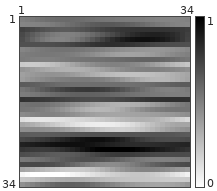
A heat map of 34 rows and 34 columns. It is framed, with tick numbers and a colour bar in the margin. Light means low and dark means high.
The values follow a bell shape. Stripes running across repeat 3 times from top to bottom. Streaks run across, left to right.
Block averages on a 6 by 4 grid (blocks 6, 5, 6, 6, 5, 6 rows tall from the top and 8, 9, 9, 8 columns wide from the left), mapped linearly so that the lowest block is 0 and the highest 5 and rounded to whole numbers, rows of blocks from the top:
3 3 4 4
1 2 2 2
3 3 2 2
1 0 0 1
4 5 5 4
1 1 1 1
